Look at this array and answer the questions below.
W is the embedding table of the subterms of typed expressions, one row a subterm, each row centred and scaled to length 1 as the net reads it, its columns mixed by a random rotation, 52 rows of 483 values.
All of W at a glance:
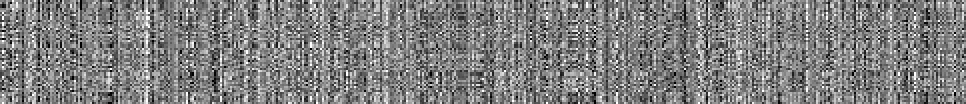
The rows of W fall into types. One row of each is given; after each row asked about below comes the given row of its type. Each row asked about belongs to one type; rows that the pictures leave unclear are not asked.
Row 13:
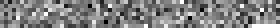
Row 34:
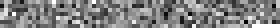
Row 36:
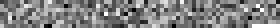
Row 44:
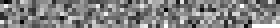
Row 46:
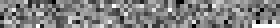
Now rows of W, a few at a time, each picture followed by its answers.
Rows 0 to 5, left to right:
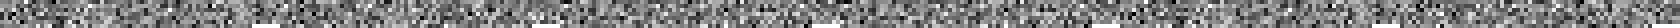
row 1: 44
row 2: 44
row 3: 44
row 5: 46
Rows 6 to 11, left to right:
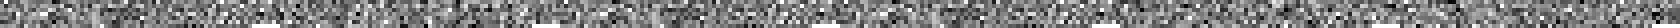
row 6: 13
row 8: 13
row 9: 13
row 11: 46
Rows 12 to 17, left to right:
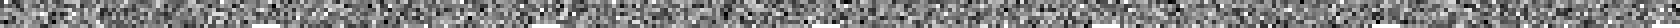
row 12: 34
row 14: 34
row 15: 44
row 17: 13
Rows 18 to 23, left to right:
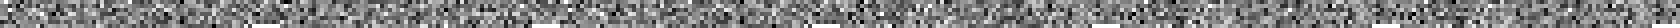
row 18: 46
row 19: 44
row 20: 46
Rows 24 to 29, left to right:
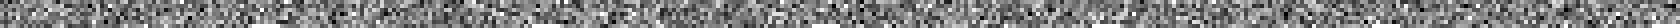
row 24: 13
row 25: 34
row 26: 34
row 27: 44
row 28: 34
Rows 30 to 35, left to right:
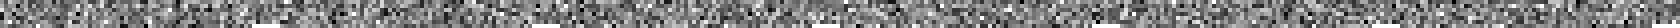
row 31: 34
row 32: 44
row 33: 46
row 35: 46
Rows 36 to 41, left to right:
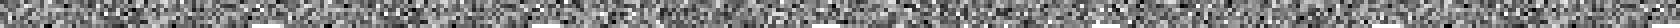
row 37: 36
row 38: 34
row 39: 13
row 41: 36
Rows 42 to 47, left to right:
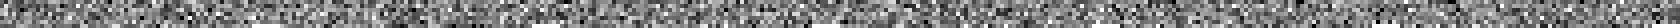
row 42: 34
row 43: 36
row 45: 13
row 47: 46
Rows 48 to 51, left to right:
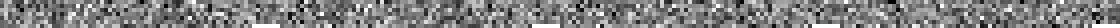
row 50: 46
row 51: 46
